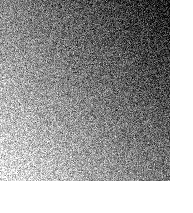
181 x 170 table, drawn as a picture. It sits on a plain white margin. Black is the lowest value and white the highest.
Ninth with the lowest average: top right. Odd rows or columns: none. Mirror symmetry: none. Ninth with the highest average: bottom left. Slope: up to the bottom left. Stripes: none. Histogram: bell-shaped.
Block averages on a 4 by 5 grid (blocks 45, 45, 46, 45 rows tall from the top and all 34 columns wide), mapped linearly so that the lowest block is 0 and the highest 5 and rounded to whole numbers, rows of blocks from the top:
32110 | 43211 | 44321 | 54432
